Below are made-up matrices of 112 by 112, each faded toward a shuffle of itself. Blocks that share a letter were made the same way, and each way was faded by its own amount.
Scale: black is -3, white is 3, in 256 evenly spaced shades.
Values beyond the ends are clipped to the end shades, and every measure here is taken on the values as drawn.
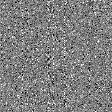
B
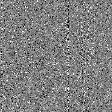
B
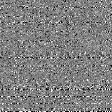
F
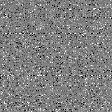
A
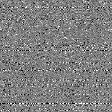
F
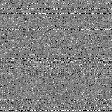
F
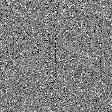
B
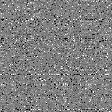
A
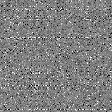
A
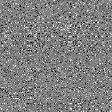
A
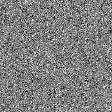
B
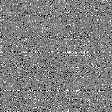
A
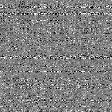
F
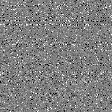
A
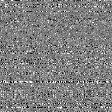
F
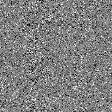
B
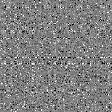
A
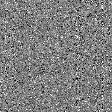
B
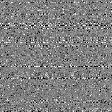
F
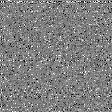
A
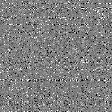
A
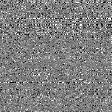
F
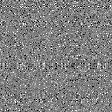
A
